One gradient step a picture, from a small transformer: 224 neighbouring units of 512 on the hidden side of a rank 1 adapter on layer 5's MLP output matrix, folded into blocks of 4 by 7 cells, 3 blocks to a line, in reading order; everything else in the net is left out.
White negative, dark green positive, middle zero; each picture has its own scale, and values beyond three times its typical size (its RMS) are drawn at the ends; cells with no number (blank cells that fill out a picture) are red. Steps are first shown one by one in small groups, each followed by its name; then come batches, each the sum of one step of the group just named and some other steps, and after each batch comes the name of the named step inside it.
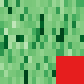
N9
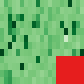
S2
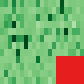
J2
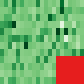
J2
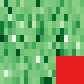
N9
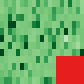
S2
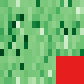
S2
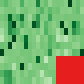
S2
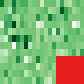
J2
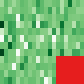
S2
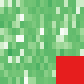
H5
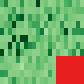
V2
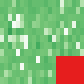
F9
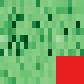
V2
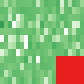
F9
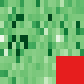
V2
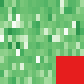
F9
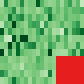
V2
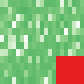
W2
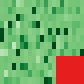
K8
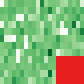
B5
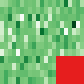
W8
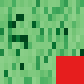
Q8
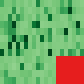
W8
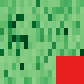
Q8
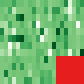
Q8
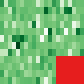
W2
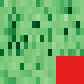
W8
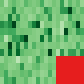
B5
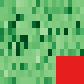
K8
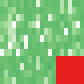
W2
